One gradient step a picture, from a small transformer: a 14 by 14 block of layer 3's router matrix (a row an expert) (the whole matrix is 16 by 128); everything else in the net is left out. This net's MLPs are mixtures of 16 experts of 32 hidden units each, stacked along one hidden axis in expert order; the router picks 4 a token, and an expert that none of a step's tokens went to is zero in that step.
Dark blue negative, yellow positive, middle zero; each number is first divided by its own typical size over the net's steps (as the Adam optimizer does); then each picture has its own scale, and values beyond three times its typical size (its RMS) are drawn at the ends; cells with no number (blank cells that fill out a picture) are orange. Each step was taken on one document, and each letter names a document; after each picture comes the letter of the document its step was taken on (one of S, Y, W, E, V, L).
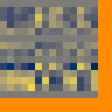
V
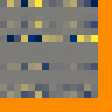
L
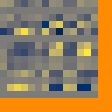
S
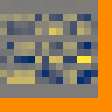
S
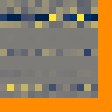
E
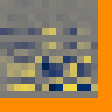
S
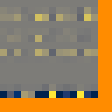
E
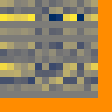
V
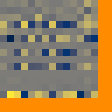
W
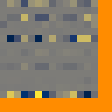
L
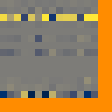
E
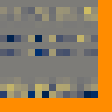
E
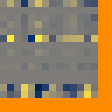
L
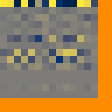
W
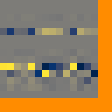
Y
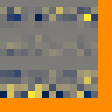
E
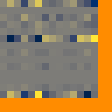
L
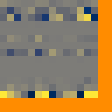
E
